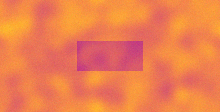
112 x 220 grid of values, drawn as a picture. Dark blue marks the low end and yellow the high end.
Ninth with the lowest average: centre. Odd patch: lower, in the centre. Average level on the scale: 70%.
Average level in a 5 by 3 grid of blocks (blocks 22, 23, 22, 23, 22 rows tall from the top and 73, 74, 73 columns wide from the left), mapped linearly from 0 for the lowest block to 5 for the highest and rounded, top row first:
4 5 4 | 4 3 4 | 3 0 4 | 3 3 3 | 3 4 4
